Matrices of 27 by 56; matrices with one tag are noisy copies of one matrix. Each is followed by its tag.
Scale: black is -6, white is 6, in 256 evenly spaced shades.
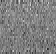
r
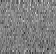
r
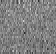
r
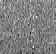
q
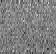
r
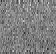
r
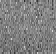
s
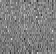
s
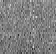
q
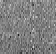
q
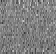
r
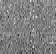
q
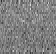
r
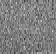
s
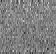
r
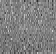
s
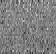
r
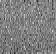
s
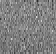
s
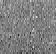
q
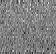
r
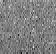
q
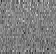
r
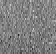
q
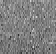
q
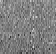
q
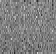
s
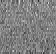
r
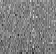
q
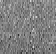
q
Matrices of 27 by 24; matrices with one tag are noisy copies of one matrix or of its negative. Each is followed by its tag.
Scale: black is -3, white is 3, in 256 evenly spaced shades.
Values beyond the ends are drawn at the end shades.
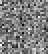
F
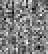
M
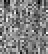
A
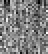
A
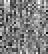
A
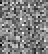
F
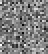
F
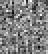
M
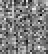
M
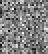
F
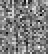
M
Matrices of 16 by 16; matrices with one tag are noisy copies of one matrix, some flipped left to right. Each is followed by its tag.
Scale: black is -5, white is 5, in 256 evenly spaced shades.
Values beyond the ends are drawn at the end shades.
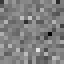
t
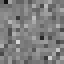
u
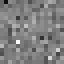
u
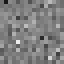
u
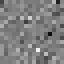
t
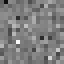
u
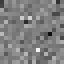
t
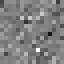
t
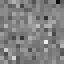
u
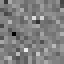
t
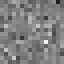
u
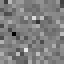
t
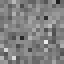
u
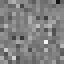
u
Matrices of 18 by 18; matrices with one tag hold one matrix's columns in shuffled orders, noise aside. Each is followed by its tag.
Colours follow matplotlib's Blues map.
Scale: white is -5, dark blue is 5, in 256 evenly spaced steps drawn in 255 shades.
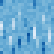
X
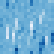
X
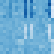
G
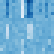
G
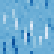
X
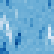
X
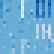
G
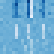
G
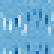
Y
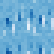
Y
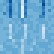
G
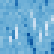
X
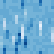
X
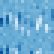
Y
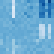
G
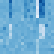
G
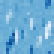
X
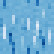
X
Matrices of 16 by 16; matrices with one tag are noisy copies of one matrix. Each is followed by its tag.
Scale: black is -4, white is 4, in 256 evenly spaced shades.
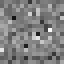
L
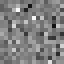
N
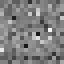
L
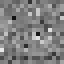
L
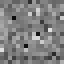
L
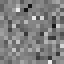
N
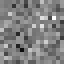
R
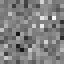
R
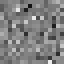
N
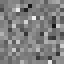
N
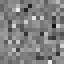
N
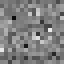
L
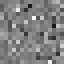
N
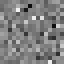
N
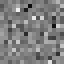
N
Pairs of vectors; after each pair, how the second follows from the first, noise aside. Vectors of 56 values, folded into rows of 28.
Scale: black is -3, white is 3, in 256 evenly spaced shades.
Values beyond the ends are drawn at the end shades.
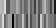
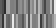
negated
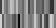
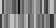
wrapped around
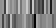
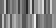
negated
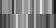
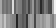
negated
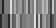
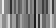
negated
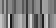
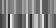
negated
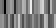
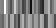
negated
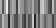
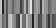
wrapped around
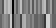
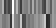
negated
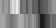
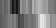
negated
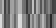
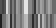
wrapped around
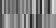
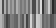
negated
